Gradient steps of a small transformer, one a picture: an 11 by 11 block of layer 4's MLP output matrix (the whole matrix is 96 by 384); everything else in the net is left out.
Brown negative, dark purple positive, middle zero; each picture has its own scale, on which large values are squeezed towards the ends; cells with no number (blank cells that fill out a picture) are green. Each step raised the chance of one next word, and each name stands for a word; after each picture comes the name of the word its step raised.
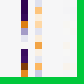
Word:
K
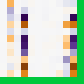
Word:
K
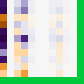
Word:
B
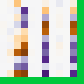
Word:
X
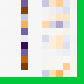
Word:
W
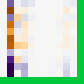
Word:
X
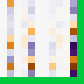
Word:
W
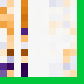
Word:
X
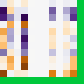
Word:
K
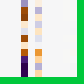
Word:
X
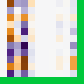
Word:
W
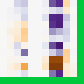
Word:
W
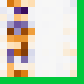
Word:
X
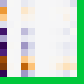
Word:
W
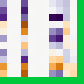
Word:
K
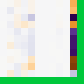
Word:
K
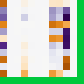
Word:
K
